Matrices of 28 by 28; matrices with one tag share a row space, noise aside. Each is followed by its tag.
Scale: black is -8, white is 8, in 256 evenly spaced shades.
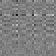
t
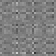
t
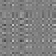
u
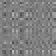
u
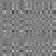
u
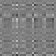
t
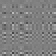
u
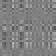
u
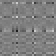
t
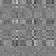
t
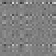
u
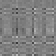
t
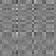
t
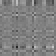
t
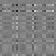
t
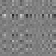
u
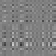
u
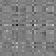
t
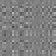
u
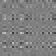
u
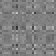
t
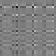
t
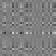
u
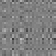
u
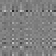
u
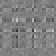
t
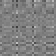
t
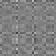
t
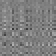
u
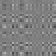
u
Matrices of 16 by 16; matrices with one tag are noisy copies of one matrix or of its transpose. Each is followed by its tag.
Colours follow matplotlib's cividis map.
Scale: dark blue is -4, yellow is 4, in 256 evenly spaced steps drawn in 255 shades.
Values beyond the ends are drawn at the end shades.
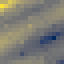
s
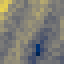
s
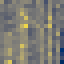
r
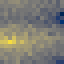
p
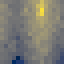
p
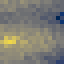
p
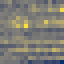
r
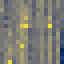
r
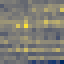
r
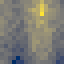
p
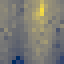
p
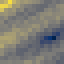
s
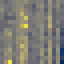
r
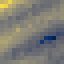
s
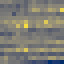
r
